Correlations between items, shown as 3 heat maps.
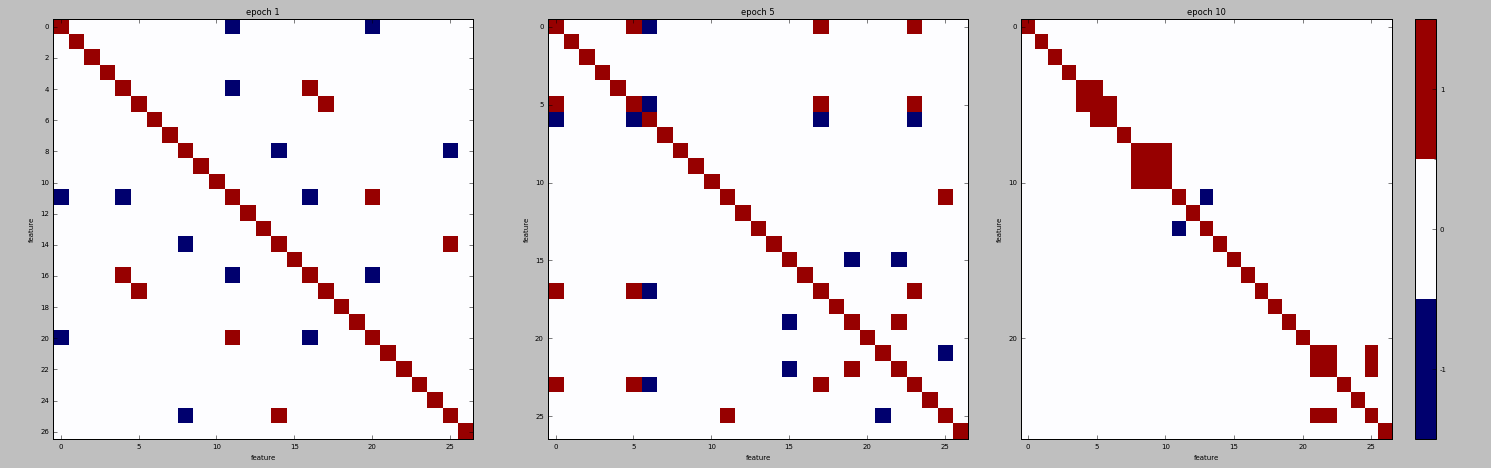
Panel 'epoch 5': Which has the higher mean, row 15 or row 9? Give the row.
9
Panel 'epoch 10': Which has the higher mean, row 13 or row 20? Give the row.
20
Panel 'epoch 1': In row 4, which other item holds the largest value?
16
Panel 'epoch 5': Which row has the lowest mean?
6
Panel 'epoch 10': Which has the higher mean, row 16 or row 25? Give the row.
25
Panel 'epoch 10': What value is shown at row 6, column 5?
1
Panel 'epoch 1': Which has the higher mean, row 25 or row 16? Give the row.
25
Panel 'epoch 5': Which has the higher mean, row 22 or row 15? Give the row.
22
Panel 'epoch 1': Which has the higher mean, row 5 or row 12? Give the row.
5
